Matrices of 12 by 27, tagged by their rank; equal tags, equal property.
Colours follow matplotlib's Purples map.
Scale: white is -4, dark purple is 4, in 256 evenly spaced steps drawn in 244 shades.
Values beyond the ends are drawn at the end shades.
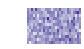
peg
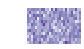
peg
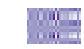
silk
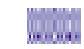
silk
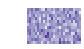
peg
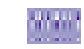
silk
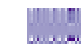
silk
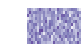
peg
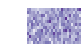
peg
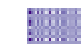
silk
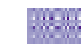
silk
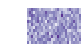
peg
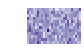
peg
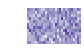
peg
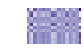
silk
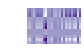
silk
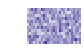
peg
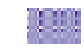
silk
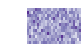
peg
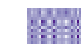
silk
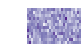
peg
